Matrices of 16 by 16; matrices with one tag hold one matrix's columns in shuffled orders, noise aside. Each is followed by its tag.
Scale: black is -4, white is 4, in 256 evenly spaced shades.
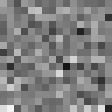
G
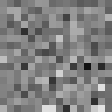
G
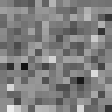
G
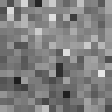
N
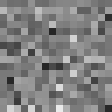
G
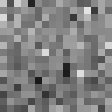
N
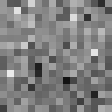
N
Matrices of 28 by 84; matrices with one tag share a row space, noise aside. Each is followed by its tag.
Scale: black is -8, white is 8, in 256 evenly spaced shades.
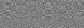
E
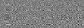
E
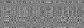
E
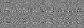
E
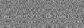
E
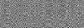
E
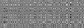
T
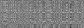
T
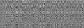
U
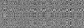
T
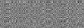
E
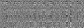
T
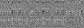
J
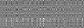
U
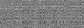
U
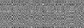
J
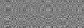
E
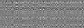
U
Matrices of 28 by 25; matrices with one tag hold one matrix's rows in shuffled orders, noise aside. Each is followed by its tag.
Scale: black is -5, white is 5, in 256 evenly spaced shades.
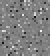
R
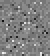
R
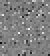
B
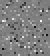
R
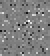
B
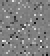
R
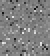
R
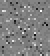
R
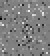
B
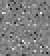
R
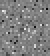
R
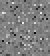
R
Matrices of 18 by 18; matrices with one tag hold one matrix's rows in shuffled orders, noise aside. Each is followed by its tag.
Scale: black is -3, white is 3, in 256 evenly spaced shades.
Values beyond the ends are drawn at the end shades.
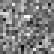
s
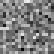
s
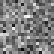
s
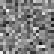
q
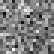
s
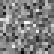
s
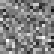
q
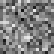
s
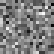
q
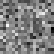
q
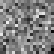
q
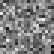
q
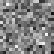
q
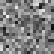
q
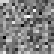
s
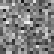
s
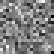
q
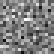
s
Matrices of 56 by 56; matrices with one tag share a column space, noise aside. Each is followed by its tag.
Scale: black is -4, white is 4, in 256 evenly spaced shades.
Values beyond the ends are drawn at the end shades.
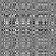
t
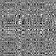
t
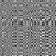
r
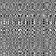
t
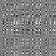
t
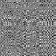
r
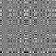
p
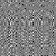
r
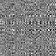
t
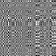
r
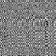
r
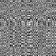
r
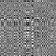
r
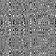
t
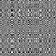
p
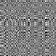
r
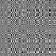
p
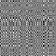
r
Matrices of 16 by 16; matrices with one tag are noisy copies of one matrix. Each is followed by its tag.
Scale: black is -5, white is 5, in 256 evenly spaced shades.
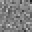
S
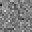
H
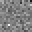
S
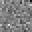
S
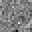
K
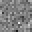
K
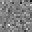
S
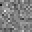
H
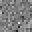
K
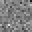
S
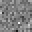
K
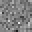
K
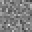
S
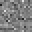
H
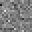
H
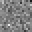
S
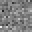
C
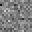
H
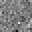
K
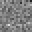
S
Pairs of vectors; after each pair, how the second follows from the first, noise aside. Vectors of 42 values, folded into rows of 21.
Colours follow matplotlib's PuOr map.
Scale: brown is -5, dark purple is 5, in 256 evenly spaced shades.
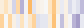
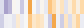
reversed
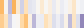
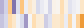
negated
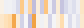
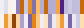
scaled up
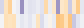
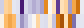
scaled up
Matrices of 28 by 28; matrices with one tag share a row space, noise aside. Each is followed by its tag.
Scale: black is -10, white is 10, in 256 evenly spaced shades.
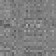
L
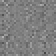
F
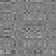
L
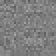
L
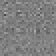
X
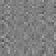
F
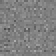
L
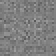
L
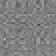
X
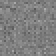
L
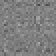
X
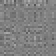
L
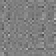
F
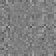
F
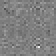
X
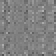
F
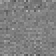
L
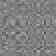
X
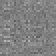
L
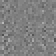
F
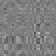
X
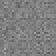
X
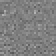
L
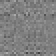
L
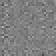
F
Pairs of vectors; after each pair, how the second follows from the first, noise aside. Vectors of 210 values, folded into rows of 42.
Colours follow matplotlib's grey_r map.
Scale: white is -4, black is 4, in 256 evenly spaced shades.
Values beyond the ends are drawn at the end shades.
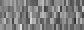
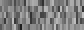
negated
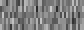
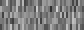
negated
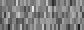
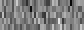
shuffled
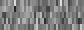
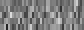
shuffled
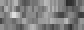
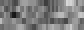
negated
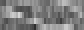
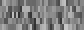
sign-scrambled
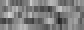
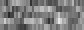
negated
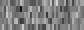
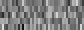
shuffled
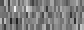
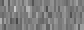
shrunk
